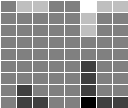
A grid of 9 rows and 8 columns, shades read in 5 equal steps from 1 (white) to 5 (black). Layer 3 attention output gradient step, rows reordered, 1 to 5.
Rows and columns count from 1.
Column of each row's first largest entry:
1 1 1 1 1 6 6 2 6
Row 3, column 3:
3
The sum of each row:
18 23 23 24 24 25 25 26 30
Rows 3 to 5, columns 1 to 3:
3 3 3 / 3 3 3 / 3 3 3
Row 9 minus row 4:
0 1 1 0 0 2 1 1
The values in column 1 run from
3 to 3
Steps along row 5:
same same same same same same same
